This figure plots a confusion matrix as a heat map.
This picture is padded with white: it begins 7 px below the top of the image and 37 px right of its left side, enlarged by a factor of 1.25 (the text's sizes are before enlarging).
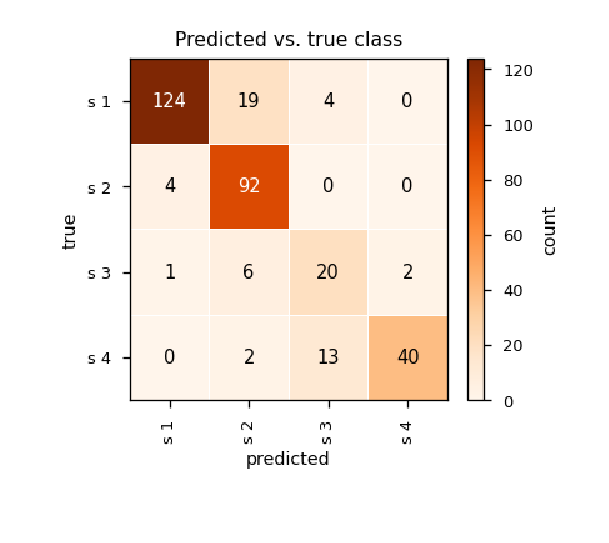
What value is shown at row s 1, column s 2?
19
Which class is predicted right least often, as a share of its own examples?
s 3
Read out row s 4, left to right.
0 2 13 40
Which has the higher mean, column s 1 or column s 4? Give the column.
s 1
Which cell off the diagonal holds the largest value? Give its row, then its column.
s 1, s 2
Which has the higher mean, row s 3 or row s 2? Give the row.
s 2
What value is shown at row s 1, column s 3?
4
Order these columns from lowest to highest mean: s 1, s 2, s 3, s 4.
s 3, s 4, s 2, s 1
